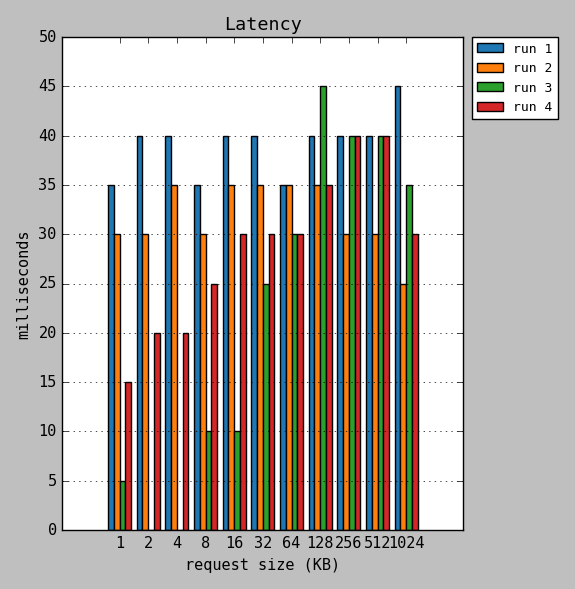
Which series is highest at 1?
run 1
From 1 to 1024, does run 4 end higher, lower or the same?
higher
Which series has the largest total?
run 1
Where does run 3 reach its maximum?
128
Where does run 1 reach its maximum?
1024
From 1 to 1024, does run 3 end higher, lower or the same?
higher
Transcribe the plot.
Title: Latency
x-axis: request size (KB), ticks 1 2 4 8 16 32 64 128 256 512 1024
y-axis: milliseconds, ticks 0 5 10 15 20 25 30 35 40 45 50
Legend: run 1, run 2, run 3, run 4
Values:
run 1: 35 40 40 35 40 40 35 40 40 40 45
run 2: 30 30 35 30 35 35 35 35 30 30 25
run 3: 5 0 0 10 10 25 30 45 40 40 35
run 4: 15 20 20 25 30 30 30 35 40 40 30
